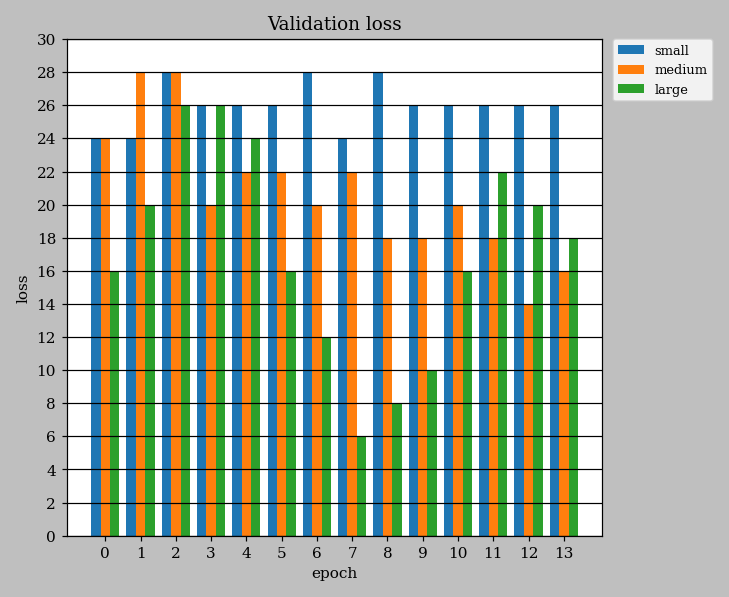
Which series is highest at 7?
small
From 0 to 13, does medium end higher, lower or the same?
lower
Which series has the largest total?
small
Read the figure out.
Title: Validation loss
x-axis: epoch, ticks 0 1 2 3 4 5 6 7 8 9 10 11 12 13
y-axis: loss, ticks 0 2 4 6 8 10 12 14 16 18 20 22 24 26 28 30
Legend: small, medium, large
Values:
small: 24 24 28 26 26 26 28 24 28 26 26 26 26 26
medium: 24 28 28 20 22 22 20 22 18 18 20 18 14 16
large: 16 20 26 26 24 16 12 6 8 10 16 22 20 18
